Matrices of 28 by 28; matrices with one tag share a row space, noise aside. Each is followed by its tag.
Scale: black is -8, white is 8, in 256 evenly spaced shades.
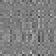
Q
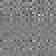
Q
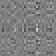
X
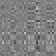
X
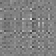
Q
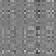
X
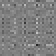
X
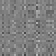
X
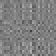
Q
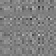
Q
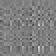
Q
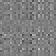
Q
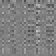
X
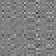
X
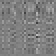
X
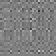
Q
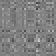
X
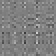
X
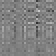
X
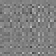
Q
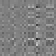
X
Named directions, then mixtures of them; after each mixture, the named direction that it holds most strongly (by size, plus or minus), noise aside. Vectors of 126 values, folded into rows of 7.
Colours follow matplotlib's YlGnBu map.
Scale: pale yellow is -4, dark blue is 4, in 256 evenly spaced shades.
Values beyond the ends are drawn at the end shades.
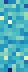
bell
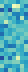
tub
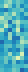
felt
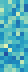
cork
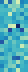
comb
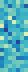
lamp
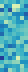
tub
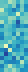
cork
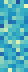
lamp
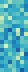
felt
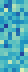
felt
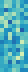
felt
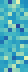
comb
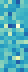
comb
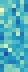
cork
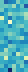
bell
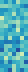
felt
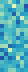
cork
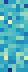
bell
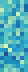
cork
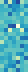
comb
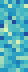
lamp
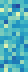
tub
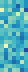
cork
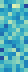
tub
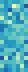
tub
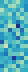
comb
